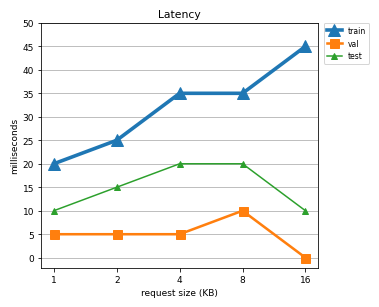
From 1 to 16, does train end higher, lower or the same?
higher
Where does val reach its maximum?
8
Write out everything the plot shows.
Title: Latency
x-axis: request size (KB), ticks 1 2 4 8 16
y-axis: milliseconds, ticks 0 5 10 15 20 25 30 35 40 45 50
Legend: train, val, test
Values:
train: 20 25 35 35 45
val: 5 5 5 10 0
test: 10 15 20 20 10
